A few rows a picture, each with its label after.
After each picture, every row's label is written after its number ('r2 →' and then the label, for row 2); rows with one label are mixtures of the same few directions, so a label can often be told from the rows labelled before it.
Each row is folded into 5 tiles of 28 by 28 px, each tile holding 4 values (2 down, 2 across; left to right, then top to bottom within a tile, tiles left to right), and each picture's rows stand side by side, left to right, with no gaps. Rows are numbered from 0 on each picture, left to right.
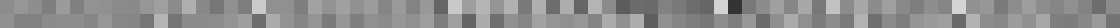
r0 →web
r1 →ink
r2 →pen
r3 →pen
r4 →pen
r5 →pen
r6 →ink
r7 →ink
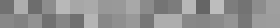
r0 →pen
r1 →web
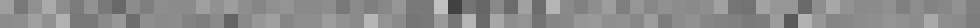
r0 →ink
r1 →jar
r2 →jar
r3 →pen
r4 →web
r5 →web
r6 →jar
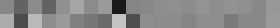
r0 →ink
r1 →jar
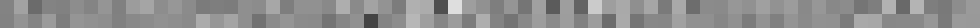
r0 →pen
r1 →jar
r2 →jar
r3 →pen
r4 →pen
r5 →pen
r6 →web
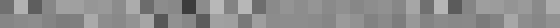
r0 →pen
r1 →ink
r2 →jar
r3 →pen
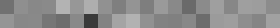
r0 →jar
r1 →ink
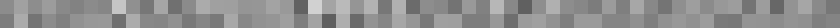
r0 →ink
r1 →pen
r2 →pen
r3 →web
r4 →web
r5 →web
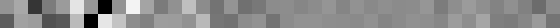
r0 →web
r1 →ink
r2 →web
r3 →ink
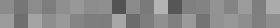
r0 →ink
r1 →pen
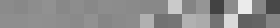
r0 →web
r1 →web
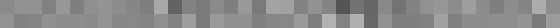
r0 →web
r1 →pen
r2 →pen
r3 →ink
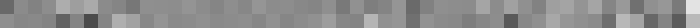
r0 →jar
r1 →ink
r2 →jar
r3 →jar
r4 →jar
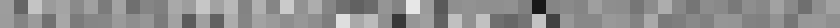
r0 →pen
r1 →pen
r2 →jar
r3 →ink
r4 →web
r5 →web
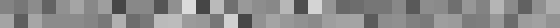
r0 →ink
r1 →web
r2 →pen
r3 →web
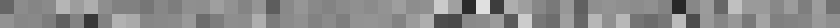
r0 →jar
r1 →jar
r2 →ink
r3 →web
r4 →ink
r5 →pen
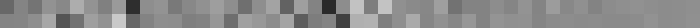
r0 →jar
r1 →web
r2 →ink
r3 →pen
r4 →pen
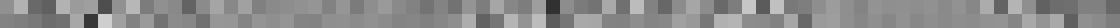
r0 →web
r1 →ink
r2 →web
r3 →jar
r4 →web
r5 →web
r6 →pen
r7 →pen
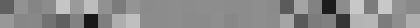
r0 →jar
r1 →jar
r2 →ink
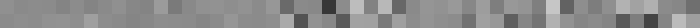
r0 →jar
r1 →pen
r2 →ink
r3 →jar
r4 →jar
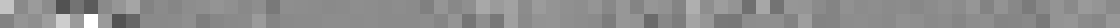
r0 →jar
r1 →jar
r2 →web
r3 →pen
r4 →jar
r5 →web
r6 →jar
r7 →ink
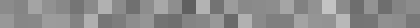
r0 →web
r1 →web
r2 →ink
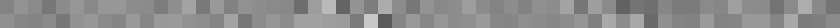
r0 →ink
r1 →web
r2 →web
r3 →ink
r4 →pen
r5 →web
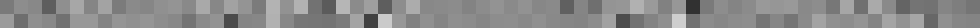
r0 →ink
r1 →jar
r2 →web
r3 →ink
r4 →jar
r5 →jar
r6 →pen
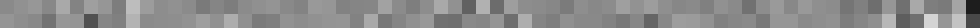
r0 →jar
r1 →jar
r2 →web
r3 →web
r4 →jar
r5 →ink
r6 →jar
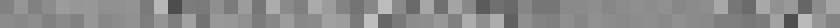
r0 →pen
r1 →pen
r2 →web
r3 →pen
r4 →ink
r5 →web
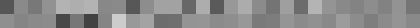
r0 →jar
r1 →web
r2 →pen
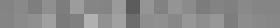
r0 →jar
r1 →pen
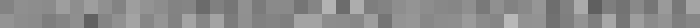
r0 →jar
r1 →pen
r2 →web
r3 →jar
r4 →pen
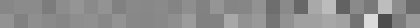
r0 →ink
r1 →jar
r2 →web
